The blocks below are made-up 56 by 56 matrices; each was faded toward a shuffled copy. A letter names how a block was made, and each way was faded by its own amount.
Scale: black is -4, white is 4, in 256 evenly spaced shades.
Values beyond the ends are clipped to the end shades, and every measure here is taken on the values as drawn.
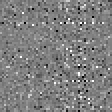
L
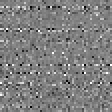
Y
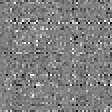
Y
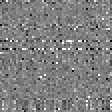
Y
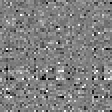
Y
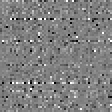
Y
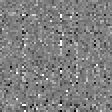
L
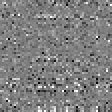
Y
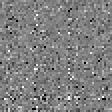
L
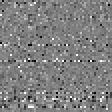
Y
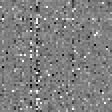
L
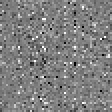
L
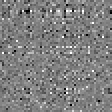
Y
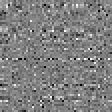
Y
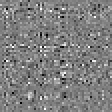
Y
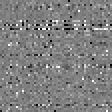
Y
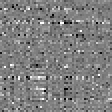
Y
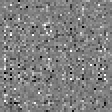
L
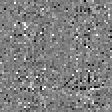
L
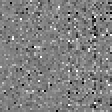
L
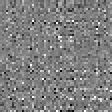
Y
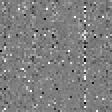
L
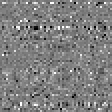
Y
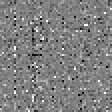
L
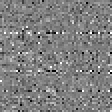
Y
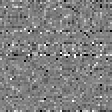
Y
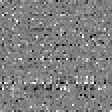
Y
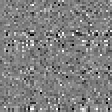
Y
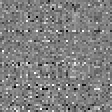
Y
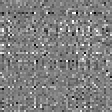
Y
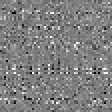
Y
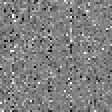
L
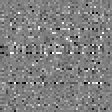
Y
